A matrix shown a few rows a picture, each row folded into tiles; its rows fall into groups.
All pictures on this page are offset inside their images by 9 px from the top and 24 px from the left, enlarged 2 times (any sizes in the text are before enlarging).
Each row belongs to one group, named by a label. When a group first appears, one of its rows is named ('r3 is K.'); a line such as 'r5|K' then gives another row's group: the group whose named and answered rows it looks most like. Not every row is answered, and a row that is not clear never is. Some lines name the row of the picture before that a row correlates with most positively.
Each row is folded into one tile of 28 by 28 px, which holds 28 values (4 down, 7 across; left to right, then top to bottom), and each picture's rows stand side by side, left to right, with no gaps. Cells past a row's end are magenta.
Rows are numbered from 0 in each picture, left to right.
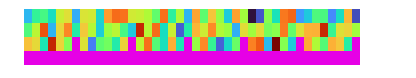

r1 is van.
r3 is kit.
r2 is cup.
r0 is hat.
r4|hat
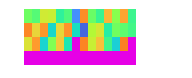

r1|van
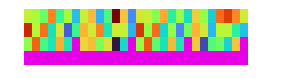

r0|cup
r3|van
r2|cup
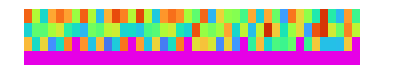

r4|kit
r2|van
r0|van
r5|kit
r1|van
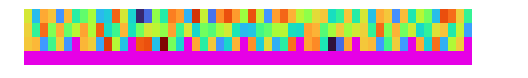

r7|van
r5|kit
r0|cup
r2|hat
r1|hat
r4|van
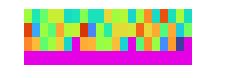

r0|cup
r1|cup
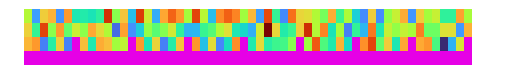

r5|cup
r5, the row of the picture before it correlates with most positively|2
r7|kit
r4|kit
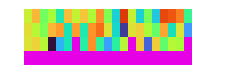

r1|kit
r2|van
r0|kit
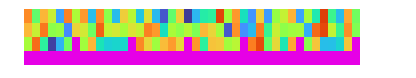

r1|kit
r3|van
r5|kit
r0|kit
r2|hat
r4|hat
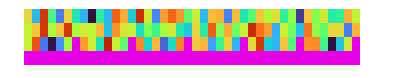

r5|kit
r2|van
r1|hat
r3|cup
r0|kit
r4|cup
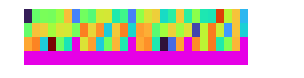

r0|hat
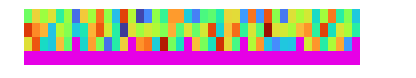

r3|hat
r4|kit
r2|hat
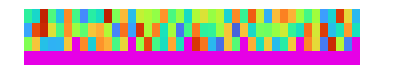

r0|kit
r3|cup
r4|van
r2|cup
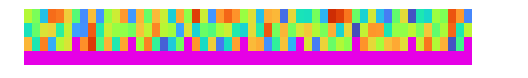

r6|hat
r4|cup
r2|kit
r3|van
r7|hat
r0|van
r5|van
